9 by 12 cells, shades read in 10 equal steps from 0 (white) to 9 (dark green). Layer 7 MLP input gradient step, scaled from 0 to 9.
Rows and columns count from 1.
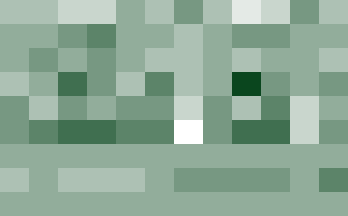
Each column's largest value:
5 6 7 7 6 6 5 5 9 7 5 6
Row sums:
36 52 46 58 49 63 48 50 48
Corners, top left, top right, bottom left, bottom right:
3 3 4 4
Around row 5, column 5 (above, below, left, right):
3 6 4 5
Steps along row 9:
same same same same same same same same same same same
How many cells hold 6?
7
